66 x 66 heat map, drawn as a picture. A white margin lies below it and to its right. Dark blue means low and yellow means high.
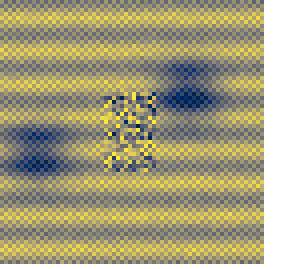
Slope: none. Dips: two. Seam: none. Odd patch: rougher, in the centre. Stripes: horizontal, repeating 8 times. Roughest part: centre.
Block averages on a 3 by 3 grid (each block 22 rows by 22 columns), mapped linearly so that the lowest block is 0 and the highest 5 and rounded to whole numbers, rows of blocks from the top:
5 4 3 / 0 3 2 / 4 5 5
